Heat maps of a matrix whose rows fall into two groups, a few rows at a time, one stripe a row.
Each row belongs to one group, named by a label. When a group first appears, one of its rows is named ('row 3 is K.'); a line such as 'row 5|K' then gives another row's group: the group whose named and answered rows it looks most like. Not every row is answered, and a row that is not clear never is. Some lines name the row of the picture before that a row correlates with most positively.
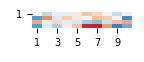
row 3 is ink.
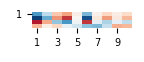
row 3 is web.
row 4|ink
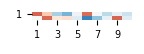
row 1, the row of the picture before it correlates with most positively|3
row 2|ink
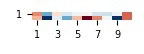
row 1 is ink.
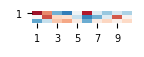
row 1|web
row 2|ink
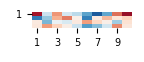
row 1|ink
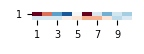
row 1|web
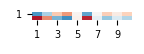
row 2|web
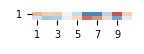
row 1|ink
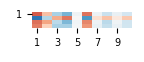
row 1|web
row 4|web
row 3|web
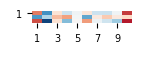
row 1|ink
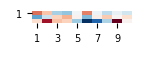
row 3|ink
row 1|web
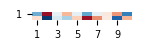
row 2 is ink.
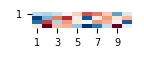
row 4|ink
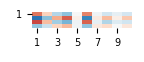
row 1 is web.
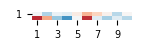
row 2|web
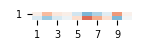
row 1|ink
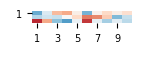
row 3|web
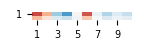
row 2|web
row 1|web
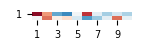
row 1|web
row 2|ink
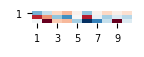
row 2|web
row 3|ink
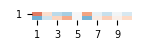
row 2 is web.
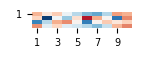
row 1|ink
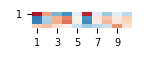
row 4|ink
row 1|web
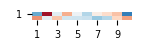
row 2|ink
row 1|ink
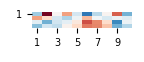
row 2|web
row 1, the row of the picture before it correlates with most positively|1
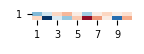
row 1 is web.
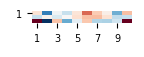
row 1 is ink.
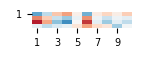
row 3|web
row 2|web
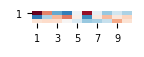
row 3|ink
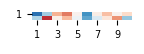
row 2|ink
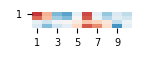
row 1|web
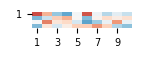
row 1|web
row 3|ink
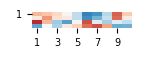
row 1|ink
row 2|ink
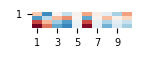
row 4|web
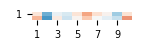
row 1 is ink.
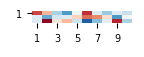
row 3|ink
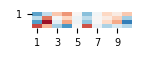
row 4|web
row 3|ink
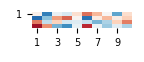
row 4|web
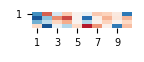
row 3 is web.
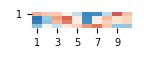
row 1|ink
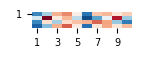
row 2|ink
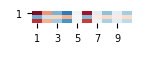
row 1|web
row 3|web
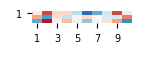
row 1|ink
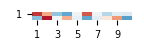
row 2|ink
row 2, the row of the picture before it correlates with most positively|3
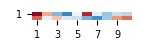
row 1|web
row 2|ink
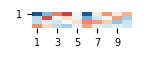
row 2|ink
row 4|web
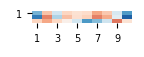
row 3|ink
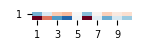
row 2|web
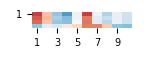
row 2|web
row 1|web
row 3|web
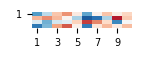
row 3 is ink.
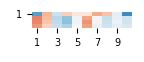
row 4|web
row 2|web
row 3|web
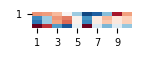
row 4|web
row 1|ink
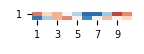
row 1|ink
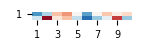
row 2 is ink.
